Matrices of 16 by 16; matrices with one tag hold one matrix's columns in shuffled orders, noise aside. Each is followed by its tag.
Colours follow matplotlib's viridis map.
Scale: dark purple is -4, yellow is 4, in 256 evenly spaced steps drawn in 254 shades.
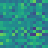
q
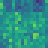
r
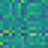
q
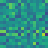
q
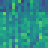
r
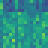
r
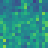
r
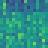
r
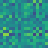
q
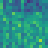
r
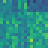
r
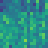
r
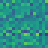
q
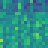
r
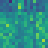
r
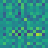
q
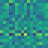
q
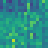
r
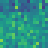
r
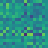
q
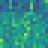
r
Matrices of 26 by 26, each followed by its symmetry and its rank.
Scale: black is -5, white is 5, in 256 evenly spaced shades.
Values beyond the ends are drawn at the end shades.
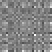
symmetric, rank three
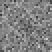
symmetric, full rank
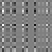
neither, rank one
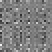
neither, rank three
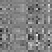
neither, rank three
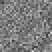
symmetric, full rank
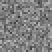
neither, full rank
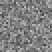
neither, full rank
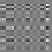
neither, rank one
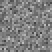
neither, full rank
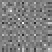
symmetric, rank three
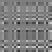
neither, rank one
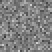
neither, full rank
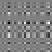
neither, rank one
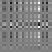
neither, rank one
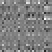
neither, rank three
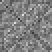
symmetric, full rank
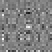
neither, rank three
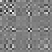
symmetric, rank three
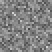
symmetric, full rank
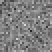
symmetric, full rank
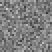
neither, full rank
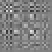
symmetric, rank three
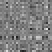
neither, rank three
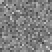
symmetric, full rank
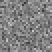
neither, full rank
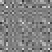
symmetric, rank three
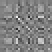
symmetric, rank three
